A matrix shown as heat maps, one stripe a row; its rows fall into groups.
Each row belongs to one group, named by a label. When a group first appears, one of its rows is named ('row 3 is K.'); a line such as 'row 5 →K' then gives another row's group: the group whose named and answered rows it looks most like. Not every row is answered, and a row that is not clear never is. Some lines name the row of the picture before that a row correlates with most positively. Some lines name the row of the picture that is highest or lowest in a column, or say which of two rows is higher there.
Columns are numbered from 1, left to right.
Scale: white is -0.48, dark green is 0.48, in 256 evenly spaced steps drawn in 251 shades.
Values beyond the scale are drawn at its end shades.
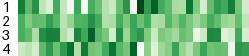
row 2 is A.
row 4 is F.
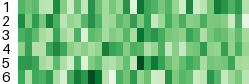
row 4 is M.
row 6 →A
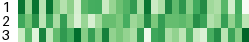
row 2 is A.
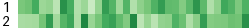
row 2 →F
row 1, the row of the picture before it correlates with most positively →2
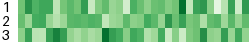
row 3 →M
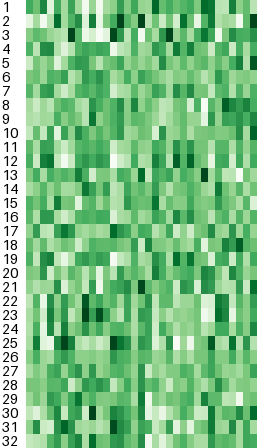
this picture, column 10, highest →30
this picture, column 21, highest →3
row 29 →F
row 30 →F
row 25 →M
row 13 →F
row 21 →F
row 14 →A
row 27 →F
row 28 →A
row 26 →M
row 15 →A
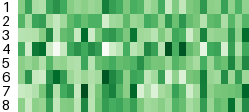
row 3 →F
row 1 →M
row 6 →M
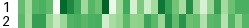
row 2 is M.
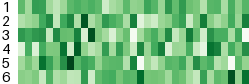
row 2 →F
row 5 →F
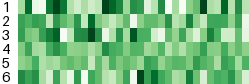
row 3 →A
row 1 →M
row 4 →M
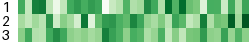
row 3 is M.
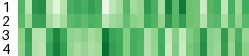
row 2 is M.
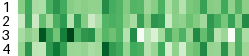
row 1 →M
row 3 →F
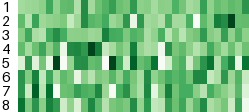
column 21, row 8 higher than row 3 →No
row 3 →M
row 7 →A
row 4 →A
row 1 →F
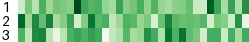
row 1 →A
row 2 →A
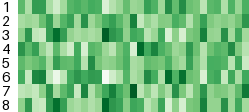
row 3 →M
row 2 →F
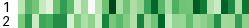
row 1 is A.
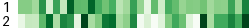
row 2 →F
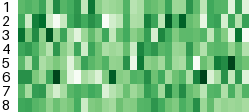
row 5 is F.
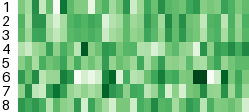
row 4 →F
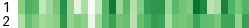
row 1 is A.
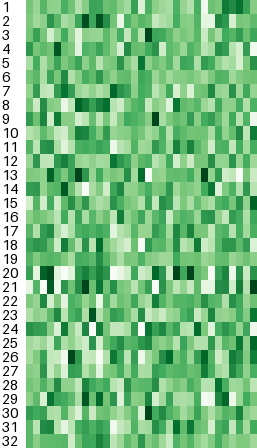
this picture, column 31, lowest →13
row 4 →A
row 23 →F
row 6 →A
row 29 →A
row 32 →A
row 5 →F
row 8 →A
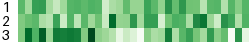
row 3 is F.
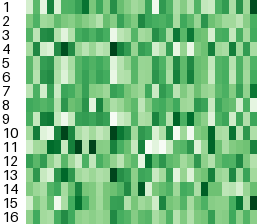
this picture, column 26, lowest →1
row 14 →F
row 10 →M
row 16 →M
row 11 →F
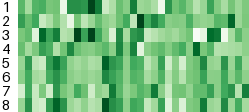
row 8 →M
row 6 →M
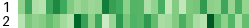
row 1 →M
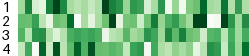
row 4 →A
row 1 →M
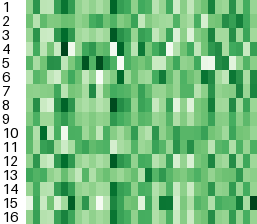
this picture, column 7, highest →15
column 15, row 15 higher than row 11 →Yes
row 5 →A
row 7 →F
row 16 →M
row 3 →M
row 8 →M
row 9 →M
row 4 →A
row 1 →M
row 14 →M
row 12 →M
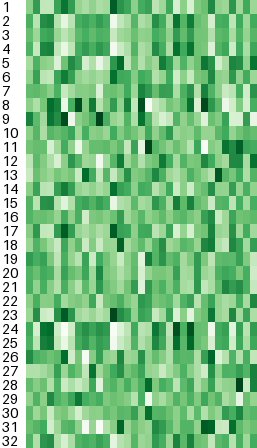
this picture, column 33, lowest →9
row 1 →M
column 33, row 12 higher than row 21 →Yes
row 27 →F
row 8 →F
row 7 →F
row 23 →M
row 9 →A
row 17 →M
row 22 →F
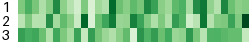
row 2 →F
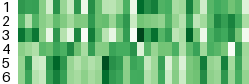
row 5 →M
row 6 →M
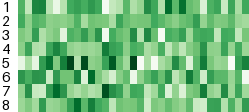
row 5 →F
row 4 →M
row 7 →M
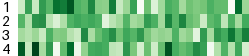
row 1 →F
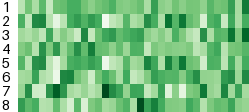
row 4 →A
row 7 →M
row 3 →F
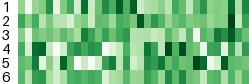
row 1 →F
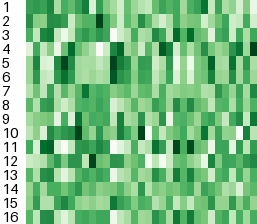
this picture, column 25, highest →1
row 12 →F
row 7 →A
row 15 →M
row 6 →M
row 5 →M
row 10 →F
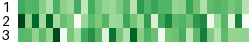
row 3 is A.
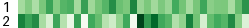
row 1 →F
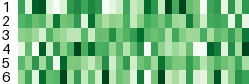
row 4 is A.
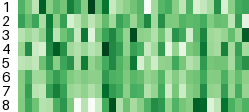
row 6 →M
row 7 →M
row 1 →A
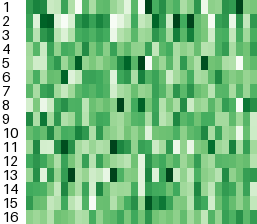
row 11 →M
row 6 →A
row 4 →A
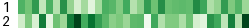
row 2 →A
